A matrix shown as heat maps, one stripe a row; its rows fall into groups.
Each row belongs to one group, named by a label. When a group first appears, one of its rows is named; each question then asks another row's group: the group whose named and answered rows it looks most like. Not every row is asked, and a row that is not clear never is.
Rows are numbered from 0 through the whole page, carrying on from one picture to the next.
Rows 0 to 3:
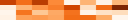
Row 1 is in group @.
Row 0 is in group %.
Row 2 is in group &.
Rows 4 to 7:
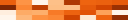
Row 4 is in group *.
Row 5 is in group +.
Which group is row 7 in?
@
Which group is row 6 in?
&
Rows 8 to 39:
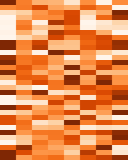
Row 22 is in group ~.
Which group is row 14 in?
&
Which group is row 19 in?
%
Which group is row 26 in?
+
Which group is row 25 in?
*
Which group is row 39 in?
+
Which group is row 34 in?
+
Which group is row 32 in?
*
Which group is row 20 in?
+
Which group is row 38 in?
~
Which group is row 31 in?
~
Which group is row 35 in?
@
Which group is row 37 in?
~
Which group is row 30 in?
@
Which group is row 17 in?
+
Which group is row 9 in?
~
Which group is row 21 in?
*
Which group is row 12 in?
&
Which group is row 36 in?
@
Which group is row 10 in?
@
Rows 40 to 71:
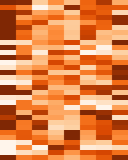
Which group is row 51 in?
~
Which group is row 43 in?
+
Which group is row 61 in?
%
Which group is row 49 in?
%
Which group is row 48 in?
@
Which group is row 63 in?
~
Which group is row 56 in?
@
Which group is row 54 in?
+
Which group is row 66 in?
*
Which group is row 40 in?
~
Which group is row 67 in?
*
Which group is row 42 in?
~
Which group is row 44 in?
+
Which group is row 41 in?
*
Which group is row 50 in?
&
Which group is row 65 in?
+
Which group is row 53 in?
@
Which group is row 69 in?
&
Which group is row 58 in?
~
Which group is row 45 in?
~
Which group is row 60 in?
&
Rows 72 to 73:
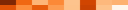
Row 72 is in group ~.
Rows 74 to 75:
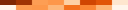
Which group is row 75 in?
&
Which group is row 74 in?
~
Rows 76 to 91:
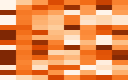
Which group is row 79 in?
&
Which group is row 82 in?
+
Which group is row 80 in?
&
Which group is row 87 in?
+
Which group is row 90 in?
%
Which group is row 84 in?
%
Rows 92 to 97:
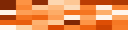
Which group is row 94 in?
&
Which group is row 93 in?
%
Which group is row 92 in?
+
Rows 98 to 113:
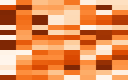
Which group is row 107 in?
%
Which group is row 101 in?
+
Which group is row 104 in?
+
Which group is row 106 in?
~
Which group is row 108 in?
@
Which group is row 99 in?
~
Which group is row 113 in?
%
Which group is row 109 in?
@
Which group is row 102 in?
+
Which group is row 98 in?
&
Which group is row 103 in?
&
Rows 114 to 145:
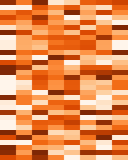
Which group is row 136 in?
+
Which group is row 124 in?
+
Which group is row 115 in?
@
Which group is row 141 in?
~
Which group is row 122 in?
&
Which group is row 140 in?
+
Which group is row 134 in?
&
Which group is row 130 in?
@
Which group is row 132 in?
&
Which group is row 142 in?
@
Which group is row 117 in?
%
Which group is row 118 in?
~
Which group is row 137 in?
&
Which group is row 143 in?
%
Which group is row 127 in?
~
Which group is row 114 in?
+
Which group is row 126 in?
%
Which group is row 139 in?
@
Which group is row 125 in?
&
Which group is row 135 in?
@
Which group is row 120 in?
~
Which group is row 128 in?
+
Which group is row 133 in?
%
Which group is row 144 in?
+
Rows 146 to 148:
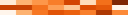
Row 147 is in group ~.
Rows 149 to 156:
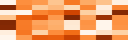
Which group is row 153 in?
%
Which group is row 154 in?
%
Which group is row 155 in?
&
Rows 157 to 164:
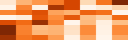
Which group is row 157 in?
@
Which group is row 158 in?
&
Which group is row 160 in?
@
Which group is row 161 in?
%
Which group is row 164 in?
%
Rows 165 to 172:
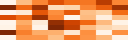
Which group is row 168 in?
%
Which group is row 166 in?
+
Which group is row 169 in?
&
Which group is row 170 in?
&
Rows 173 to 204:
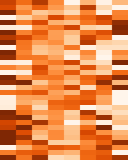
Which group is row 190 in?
@
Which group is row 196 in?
~
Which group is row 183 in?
%
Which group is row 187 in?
@
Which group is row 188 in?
+
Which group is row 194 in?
&
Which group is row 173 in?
%
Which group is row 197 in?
%
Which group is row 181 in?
~
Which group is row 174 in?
~
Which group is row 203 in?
~
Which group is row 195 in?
~
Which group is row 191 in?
~
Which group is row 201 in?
+
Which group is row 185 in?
@
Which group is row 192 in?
&
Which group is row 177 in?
+
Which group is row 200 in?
~
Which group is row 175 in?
%
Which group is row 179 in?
+
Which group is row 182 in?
&
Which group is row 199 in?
~
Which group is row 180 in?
~
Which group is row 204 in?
+
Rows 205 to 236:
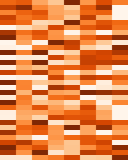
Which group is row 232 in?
*
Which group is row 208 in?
~
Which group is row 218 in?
&
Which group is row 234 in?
+
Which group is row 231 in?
%
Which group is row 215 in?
+
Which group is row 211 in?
%
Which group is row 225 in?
%
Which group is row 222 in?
&
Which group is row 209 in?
*
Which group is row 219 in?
%
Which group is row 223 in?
+
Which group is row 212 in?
+
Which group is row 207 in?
~
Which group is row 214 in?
@
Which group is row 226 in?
~
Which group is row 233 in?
~
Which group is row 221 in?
%
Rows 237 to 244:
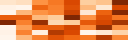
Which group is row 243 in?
&
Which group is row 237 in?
@
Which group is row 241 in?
+
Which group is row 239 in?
@
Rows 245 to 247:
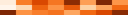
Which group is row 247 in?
+
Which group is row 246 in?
@
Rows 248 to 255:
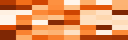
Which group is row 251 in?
&
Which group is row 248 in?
%
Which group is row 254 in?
%
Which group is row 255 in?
+
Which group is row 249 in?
~
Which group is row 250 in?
@
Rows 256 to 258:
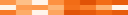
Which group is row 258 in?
*
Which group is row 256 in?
*
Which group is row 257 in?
&
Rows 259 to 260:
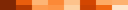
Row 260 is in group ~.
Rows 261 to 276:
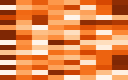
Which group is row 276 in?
%
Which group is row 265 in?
+
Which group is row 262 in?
@
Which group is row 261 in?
+
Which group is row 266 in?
*
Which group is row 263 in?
+
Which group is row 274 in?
+
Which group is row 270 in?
%
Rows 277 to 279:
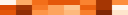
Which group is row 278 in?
~
